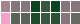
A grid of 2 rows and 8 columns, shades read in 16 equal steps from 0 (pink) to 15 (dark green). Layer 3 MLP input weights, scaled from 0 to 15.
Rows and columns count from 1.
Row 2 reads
0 10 10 14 12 13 7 9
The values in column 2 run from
7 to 10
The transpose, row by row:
5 0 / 7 10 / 7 10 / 15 14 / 12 12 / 15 13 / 7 7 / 7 9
